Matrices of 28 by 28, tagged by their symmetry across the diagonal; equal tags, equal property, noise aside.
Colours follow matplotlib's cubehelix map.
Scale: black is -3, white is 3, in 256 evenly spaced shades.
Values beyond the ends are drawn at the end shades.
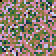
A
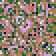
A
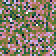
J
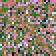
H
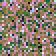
J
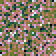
A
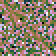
H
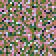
H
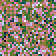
H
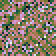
A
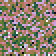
J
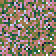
A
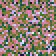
J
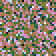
H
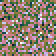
J
